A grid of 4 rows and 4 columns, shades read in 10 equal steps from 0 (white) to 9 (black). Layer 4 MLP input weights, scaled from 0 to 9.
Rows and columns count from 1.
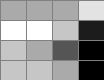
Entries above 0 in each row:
4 2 4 4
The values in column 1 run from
0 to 3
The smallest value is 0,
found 2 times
